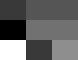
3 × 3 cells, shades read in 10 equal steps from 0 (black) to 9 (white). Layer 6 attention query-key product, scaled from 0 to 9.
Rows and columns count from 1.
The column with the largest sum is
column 3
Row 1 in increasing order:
2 3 3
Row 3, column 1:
9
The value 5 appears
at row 3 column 3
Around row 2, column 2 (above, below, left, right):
3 2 0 4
